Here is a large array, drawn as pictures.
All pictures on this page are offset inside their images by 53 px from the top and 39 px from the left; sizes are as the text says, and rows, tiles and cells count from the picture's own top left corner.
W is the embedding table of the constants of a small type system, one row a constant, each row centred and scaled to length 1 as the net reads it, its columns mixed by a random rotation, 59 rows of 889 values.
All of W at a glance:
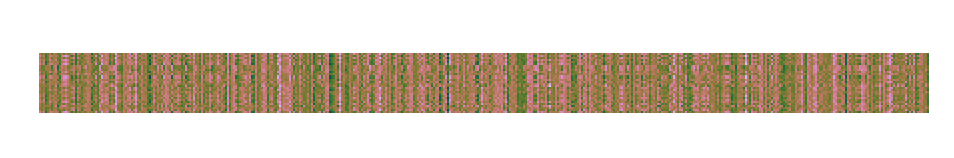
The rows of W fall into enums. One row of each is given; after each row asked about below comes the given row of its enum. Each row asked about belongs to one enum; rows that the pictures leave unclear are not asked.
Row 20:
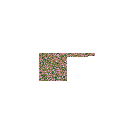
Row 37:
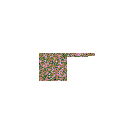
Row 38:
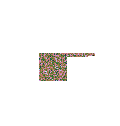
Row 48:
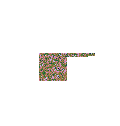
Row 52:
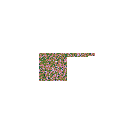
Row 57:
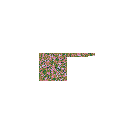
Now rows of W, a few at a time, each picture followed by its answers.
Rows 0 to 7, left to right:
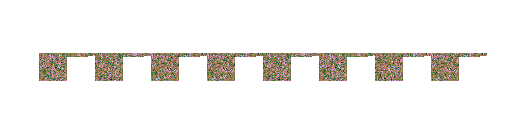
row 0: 57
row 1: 37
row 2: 48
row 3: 48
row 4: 37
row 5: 57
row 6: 52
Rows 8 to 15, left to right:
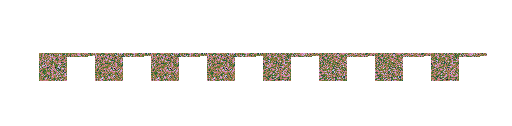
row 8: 57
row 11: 48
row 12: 37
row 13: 20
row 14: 20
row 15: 37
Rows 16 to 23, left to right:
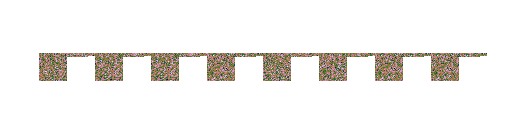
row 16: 38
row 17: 37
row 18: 37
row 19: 48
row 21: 57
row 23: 48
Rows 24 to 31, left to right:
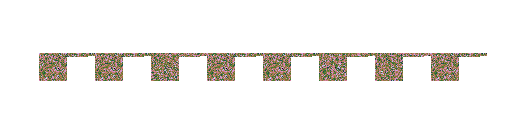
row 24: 48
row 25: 48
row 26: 20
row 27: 48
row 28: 48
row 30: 38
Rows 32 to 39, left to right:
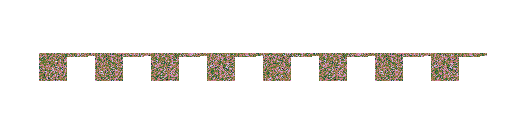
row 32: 52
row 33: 38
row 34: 37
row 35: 57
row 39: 57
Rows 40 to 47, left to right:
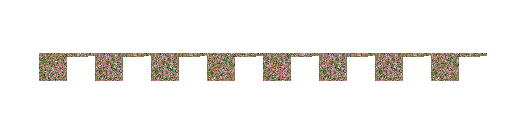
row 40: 52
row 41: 57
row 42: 57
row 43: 48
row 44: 37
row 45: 57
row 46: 57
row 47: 48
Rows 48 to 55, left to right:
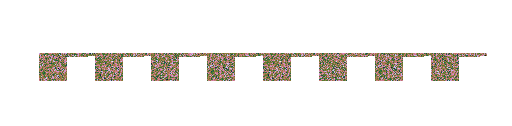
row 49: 52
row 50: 37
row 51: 57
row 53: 20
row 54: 57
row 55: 38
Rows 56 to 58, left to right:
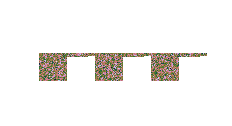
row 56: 37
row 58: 48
